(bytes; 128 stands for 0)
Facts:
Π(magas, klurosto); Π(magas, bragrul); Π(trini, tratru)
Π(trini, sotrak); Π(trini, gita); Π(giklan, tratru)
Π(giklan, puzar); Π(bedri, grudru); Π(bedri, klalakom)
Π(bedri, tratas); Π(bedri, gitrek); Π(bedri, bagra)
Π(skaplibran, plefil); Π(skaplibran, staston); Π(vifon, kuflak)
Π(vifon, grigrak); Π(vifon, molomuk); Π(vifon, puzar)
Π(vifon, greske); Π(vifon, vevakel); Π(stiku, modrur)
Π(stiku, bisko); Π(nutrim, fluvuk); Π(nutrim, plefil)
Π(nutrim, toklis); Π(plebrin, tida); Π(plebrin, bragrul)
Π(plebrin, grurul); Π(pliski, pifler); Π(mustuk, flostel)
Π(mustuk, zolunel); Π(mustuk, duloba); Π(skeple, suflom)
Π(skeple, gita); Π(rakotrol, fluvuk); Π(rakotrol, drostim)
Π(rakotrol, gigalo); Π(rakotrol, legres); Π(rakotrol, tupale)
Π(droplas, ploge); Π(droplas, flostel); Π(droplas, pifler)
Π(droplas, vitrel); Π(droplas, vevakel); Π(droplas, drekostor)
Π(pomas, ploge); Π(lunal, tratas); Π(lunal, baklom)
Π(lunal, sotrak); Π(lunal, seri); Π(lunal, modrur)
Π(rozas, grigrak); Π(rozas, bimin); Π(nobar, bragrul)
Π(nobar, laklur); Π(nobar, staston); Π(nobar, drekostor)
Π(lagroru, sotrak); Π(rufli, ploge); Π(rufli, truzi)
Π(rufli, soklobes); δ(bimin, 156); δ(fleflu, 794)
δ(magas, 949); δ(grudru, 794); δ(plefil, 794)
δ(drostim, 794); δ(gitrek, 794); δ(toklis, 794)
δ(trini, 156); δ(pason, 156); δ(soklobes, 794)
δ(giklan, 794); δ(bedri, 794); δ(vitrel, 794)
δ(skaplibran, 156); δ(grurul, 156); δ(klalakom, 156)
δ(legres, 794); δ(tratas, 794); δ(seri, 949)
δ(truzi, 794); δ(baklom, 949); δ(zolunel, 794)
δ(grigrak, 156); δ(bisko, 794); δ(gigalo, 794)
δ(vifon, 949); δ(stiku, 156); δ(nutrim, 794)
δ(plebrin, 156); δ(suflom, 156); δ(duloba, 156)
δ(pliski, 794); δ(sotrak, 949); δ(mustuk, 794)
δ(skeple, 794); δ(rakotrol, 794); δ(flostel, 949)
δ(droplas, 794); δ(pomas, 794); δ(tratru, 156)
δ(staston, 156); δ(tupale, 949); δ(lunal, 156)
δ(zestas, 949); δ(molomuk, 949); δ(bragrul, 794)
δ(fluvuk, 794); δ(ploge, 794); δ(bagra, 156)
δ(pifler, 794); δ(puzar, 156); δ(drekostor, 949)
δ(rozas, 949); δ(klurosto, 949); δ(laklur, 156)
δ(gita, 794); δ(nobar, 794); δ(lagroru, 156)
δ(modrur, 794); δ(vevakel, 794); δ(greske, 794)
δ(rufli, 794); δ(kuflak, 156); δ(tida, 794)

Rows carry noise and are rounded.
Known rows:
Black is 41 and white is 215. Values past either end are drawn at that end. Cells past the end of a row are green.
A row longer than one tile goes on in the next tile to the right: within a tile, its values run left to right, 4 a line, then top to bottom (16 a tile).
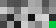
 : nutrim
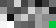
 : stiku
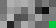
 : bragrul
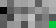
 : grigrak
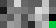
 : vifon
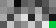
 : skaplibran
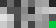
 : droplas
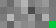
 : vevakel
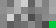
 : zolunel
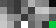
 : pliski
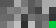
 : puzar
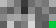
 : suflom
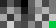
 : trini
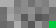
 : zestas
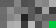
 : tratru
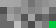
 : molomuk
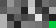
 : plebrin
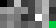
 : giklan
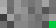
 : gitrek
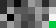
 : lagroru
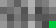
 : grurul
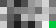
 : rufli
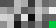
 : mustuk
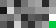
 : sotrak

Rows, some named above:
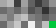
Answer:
staston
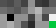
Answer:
lunal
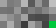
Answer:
duloba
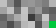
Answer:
plefil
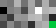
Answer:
rozas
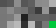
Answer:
tratru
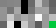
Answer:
skeple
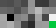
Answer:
lunal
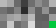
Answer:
suflom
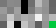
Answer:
skeple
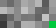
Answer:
fluvuk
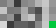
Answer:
ploge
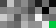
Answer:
nobar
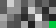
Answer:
magas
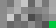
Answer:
zolunel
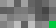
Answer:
laklur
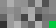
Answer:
tupale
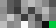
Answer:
pifler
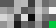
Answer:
mustuk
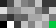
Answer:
rakotrol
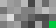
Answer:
flostel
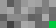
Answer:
toklis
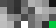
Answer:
pliski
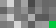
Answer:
drekostor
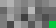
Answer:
klurosto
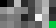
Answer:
giklan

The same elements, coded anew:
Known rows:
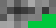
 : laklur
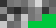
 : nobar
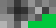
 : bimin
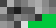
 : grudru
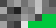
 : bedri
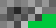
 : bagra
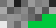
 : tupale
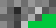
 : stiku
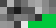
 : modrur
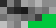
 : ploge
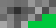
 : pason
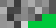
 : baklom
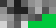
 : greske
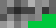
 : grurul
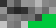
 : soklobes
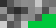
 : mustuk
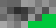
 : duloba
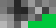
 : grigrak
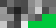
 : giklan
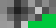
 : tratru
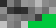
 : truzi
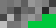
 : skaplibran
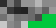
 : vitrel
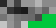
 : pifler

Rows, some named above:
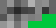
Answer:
grurul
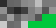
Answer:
pliski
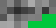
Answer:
laklur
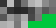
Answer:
bragrul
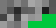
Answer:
plebrin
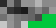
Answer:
pifler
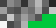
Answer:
rakotrol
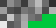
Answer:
nutrim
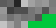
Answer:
flostel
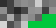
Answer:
droplas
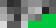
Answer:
vifon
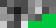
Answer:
giklan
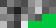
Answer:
skeple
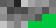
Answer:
flostel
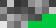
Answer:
fluvuk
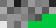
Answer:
tupale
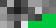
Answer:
gita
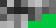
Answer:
bragrul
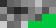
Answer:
pliski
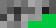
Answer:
plebrin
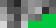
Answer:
rozas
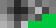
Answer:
puzar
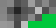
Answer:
suflom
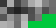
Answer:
tida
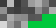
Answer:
plefil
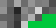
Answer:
lunal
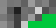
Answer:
lagroru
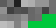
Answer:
drekostor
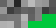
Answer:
klurosto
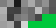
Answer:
sotrak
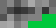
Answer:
laklur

